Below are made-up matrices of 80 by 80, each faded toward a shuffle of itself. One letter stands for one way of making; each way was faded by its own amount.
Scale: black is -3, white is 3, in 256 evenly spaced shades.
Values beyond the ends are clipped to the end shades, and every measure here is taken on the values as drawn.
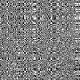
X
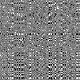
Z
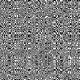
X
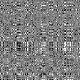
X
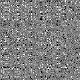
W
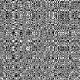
X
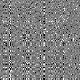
Z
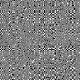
Z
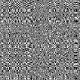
X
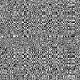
X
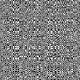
X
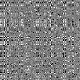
Z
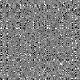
W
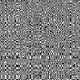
Z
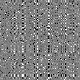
Z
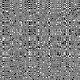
Z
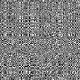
X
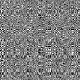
X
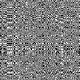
X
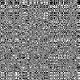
X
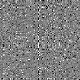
W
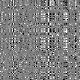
Z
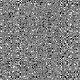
W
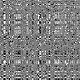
Z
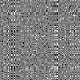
Z
